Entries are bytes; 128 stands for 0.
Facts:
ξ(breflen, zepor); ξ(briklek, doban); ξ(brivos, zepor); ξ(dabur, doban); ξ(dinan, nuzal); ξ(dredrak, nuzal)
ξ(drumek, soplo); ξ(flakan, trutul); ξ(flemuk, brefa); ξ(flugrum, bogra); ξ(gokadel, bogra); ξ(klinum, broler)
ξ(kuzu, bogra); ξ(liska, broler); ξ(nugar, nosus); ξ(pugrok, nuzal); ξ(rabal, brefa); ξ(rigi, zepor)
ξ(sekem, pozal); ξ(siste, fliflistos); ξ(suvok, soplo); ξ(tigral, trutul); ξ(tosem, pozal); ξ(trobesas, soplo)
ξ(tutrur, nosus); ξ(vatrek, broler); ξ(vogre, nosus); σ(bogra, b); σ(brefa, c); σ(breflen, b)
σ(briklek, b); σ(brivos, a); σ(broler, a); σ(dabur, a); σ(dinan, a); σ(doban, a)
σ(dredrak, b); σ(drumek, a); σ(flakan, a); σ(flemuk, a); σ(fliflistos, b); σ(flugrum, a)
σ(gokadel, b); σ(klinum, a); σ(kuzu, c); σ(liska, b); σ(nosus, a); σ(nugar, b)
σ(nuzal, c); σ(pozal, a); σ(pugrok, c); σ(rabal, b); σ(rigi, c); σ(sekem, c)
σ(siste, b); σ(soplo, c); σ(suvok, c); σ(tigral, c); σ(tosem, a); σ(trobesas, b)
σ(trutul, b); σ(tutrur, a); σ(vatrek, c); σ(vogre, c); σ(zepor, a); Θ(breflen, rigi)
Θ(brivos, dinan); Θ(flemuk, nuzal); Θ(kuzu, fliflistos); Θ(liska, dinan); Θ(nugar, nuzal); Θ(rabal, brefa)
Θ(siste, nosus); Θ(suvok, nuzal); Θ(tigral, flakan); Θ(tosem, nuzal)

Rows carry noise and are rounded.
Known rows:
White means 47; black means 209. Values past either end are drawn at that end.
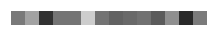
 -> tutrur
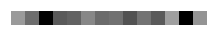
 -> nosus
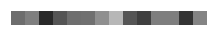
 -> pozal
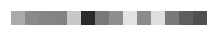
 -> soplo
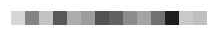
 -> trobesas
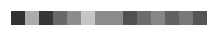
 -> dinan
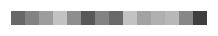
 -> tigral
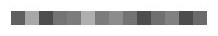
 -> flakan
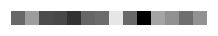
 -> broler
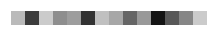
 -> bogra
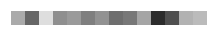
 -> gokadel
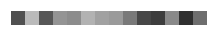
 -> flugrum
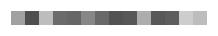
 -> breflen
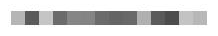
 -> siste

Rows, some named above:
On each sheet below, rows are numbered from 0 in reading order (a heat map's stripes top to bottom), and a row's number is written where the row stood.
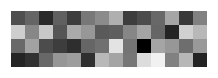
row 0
zepor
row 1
trobesas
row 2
broler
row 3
nuzal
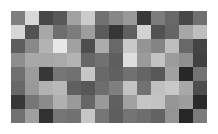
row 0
drumek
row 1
nugar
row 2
kuzu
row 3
suvok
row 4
tutrur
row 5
vatrek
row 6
pugrok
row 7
tutrur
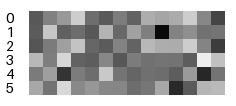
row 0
rigi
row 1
klinum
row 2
rigi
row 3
liska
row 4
tutrur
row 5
gokadel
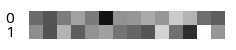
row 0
brefa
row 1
dredrak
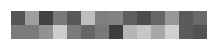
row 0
brivos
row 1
vogre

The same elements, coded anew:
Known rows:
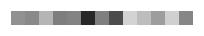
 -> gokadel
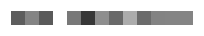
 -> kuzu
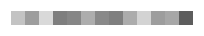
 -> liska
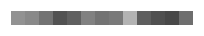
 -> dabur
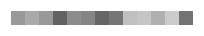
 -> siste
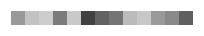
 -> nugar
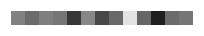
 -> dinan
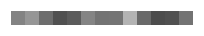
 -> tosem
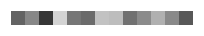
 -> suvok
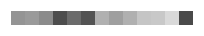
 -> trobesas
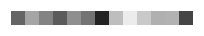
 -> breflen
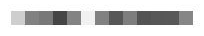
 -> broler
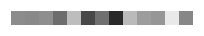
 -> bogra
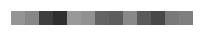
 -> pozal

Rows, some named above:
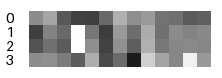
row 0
drumek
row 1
kuzu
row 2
kuzu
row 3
bogra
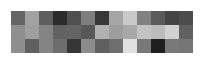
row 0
brivos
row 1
trobesas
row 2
dinan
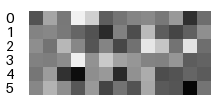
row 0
vogre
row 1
flugrum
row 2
dredrak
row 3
vatrek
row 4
zepor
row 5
tutrur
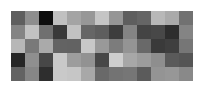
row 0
soplo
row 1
nosus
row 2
klinum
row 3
rigi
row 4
brefa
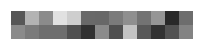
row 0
vogre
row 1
flugrum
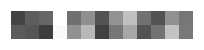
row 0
pugrok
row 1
nuzal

